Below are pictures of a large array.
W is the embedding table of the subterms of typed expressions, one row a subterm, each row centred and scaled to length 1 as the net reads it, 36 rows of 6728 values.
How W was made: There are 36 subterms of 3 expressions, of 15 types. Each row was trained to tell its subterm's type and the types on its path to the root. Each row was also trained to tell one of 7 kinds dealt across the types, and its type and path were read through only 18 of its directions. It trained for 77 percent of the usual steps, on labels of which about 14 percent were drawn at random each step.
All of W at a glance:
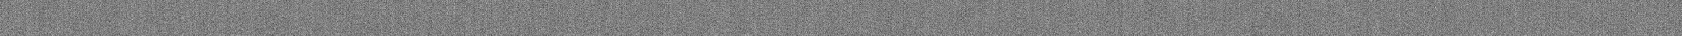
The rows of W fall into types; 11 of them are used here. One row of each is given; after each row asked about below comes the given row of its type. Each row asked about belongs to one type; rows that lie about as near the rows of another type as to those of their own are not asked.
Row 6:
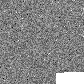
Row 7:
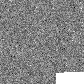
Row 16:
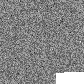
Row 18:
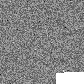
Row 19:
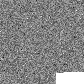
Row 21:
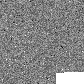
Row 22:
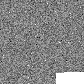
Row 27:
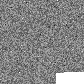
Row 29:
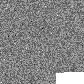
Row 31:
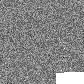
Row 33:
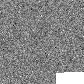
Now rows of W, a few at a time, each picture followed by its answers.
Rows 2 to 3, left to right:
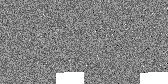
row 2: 18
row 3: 31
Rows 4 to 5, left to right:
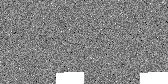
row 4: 7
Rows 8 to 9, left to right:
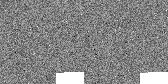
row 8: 6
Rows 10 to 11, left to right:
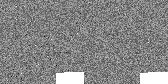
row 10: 31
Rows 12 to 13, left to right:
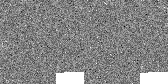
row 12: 6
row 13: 6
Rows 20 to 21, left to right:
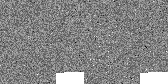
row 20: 21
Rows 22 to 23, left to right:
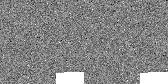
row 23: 27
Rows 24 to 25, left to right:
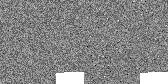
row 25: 21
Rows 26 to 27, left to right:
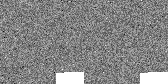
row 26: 18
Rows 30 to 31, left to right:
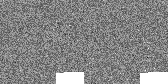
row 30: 19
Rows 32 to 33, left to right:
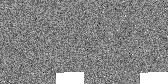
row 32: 22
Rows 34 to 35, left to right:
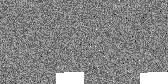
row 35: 18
